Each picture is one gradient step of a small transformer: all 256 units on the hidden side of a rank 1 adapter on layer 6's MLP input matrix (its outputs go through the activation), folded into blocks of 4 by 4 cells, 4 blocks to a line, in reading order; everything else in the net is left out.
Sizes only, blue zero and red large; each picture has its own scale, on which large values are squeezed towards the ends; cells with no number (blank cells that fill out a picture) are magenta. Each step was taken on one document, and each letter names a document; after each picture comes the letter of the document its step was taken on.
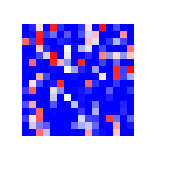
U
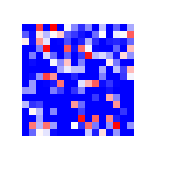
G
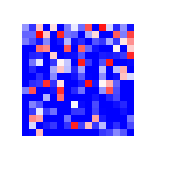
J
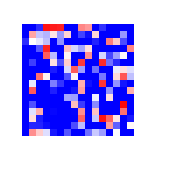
U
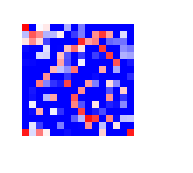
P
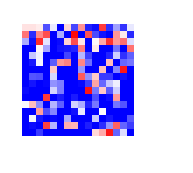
J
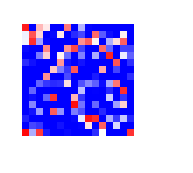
P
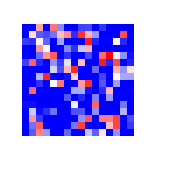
U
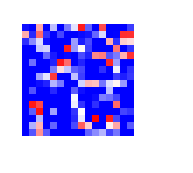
G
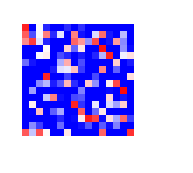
P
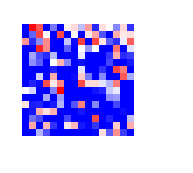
J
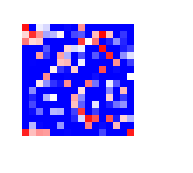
P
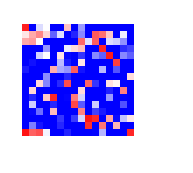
P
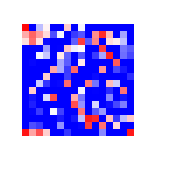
P
